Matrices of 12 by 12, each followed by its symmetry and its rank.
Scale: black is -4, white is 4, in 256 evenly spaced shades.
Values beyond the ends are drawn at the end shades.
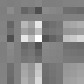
symmetric, rank one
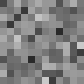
symmetric, full rank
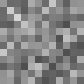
symmetric, full rank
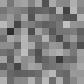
neither, full rank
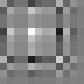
symmetric, rank one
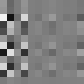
neither, rank one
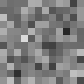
neither, full rank
